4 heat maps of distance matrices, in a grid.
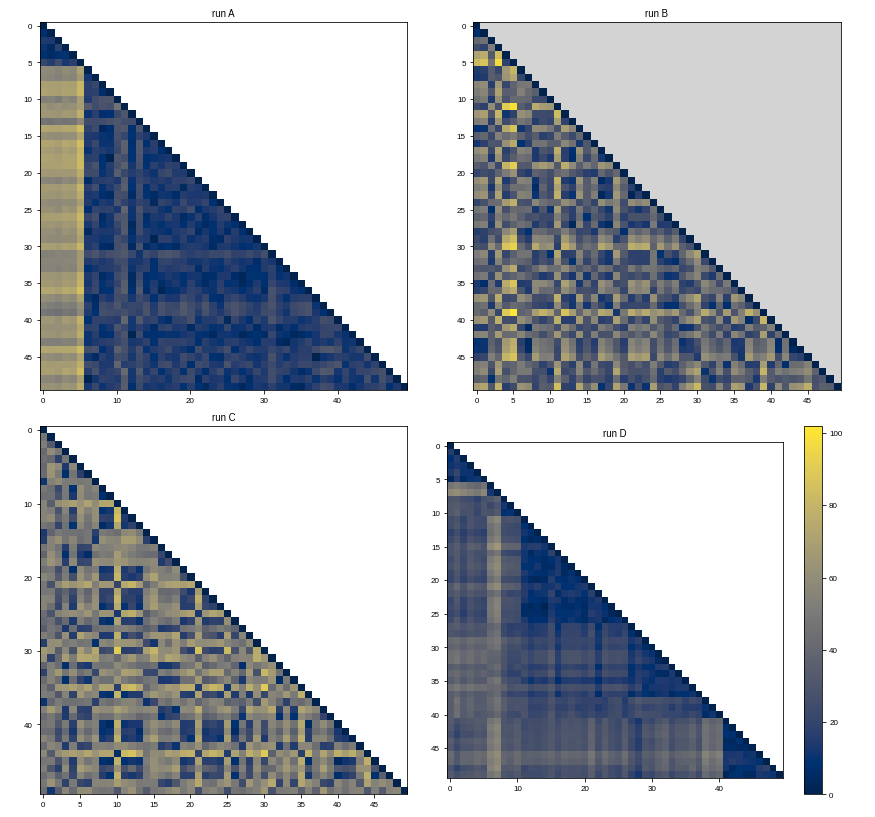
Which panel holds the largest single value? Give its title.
run B
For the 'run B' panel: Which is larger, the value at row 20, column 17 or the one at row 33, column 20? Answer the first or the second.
the first
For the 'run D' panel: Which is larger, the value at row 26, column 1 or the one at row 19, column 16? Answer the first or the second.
the first
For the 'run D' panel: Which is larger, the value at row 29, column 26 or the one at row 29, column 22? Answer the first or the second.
the first
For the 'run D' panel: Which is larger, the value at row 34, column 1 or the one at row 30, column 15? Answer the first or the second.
the first
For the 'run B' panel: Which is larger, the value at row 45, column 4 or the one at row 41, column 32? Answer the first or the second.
the first
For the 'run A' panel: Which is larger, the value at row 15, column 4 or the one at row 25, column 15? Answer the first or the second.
the first
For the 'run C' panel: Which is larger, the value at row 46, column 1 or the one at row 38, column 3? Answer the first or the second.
the first
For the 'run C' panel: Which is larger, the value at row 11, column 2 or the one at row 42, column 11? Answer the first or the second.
the first
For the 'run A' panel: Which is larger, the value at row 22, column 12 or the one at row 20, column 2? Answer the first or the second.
the second
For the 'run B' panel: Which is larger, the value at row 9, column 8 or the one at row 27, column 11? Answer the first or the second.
the second
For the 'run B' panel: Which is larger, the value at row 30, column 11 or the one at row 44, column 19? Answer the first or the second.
the second
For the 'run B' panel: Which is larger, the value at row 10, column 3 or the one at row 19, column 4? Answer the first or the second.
the second
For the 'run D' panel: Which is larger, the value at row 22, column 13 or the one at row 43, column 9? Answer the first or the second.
the second
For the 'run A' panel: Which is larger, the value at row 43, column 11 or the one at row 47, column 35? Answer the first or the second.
the first
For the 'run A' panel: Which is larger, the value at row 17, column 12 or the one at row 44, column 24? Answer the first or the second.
the second
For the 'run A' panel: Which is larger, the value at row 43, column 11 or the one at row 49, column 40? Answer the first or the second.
the first
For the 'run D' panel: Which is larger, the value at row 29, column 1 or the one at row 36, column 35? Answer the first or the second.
the first
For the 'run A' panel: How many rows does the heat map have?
50
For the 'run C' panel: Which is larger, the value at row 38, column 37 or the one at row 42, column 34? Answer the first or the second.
the first
